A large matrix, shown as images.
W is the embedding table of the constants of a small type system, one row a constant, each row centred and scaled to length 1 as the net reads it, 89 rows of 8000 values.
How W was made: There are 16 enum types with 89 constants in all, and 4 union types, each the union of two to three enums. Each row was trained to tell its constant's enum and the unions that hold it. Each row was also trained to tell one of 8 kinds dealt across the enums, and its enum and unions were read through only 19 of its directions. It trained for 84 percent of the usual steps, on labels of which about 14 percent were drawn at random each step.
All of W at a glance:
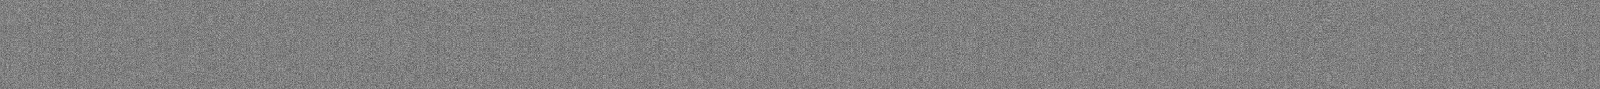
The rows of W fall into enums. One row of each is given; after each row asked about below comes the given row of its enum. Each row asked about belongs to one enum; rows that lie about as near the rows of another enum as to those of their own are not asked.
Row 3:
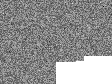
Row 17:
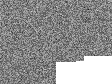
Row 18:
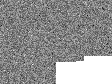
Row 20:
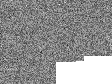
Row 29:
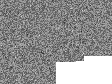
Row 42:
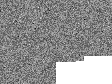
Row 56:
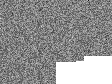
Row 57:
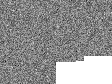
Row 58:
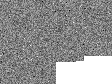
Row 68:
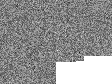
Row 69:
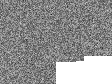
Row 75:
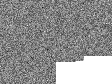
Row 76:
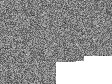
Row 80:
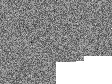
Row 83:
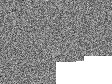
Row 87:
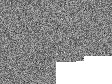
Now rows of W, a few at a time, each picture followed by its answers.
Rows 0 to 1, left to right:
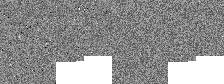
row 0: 58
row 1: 56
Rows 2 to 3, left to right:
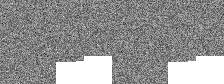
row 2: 68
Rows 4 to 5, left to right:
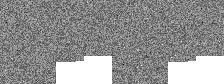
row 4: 80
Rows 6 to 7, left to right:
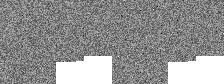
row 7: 29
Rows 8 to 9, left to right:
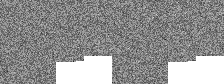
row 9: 20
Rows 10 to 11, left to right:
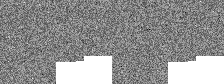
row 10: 68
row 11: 69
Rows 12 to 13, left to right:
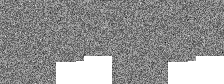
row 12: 29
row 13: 3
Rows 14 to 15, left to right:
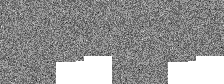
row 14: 57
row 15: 18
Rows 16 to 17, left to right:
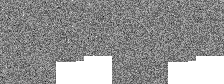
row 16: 80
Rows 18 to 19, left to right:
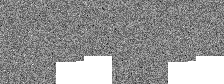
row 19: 20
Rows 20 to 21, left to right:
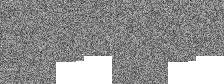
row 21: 80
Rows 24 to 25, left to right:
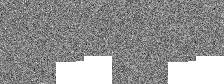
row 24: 58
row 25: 68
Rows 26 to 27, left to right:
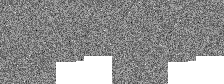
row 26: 87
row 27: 75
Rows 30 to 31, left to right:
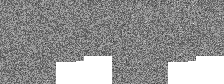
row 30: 87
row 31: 87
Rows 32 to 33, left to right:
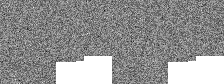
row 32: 17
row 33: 80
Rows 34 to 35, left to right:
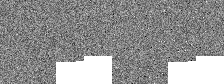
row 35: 57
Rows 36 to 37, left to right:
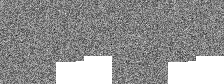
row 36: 29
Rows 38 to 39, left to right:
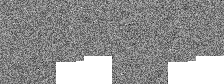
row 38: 17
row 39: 3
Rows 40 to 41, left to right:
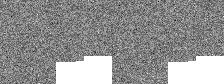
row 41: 87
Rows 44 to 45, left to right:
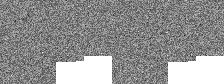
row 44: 75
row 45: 29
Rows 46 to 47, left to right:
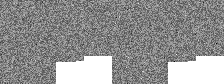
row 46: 75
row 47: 18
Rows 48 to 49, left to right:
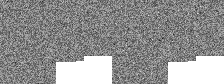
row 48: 69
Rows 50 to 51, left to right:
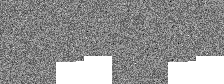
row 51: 68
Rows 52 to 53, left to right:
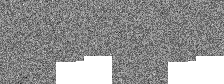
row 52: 75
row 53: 69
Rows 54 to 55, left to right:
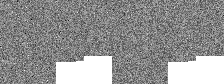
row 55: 87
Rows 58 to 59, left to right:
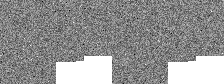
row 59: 29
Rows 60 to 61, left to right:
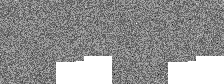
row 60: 20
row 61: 18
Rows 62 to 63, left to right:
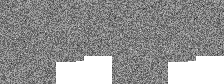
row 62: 42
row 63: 3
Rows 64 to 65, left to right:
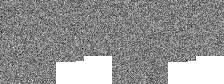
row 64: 20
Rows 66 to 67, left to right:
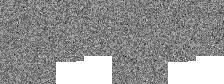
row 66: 68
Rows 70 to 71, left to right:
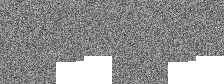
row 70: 83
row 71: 56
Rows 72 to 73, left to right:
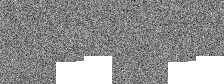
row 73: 69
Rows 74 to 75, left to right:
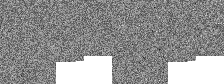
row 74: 57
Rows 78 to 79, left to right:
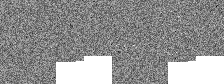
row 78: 80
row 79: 76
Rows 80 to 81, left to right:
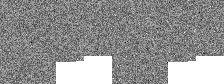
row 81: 20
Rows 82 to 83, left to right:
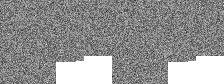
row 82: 3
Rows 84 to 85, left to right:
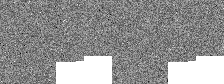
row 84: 75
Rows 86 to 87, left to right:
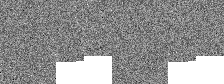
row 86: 69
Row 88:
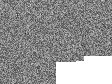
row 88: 56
